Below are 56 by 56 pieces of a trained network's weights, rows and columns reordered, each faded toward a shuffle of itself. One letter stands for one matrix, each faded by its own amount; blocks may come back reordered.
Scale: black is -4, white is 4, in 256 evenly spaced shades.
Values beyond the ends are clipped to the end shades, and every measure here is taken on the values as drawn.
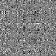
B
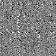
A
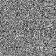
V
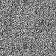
V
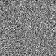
V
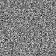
V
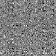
B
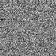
V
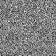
V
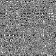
A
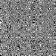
B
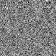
V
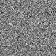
V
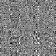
B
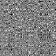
B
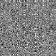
B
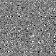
A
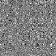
A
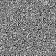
V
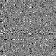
A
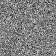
V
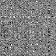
B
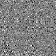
A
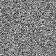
V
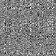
B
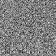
V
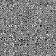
A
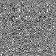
A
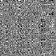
B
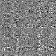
B
